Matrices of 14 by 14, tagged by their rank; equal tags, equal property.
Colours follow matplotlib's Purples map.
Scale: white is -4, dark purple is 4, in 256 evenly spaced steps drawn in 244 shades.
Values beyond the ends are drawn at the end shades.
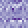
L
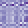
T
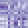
T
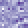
L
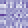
L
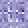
T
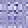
T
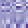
T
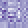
L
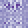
L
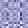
T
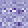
T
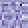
L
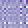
T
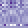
T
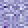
L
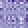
L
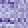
L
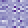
T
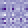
T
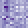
L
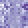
L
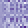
L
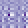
T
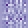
T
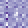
T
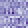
L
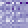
L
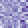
L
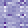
T
